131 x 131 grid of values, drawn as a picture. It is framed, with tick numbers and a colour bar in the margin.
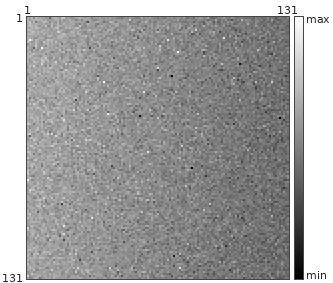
Histogram: bell-shaped. Stripes: none. Slope: up to the left. Odd rows or columns: none. Grain: fine.
